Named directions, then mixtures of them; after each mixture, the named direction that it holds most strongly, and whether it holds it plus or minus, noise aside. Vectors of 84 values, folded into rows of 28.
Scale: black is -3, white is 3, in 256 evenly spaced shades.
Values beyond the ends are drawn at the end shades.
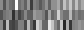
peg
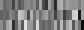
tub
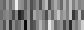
peg, plus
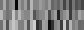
peg, minus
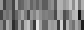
tub, plus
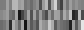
tub, minus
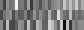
peg, plus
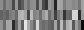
tub, plus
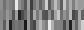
peg, plus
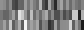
tub, plus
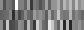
peg, plus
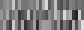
tub, minus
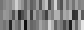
tub, minus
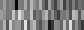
peg, minus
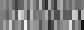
tub, plus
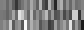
tub, plus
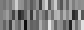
tub, minus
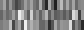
tub, plus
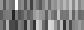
peg, plus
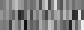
tub, minus
